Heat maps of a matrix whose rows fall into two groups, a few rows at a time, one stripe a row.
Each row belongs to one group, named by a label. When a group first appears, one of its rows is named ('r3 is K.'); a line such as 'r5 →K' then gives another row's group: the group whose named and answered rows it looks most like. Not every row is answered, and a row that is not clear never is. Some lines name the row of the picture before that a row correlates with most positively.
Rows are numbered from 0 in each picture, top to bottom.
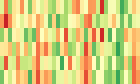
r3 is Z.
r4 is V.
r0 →V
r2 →V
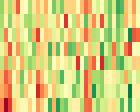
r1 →V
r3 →Z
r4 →V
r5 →Z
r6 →Z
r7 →Z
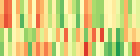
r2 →V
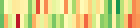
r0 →V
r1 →V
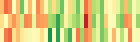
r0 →Z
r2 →Z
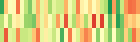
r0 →V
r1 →V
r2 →V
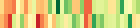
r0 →Z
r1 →Z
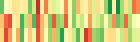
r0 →V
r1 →Z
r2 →Z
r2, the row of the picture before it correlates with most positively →1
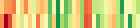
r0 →Z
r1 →Z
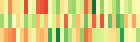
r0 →Z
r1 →V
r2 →Z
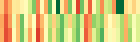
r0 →Z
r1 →Z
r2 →Z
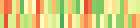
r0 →Z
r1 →V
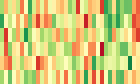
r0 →V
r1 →V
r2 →V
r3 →V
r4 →Z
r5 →V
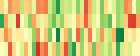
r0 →Z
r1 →V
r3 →Z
